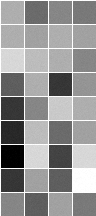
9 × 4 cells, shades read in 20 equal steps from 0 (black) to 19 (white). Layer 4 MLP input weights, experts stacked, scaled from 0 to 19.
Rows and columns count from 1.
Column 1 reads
13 13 16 7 4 3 0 4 10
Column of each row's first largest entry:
1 1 1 2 3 2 2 4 3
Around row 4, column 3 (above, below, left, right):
13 15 13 11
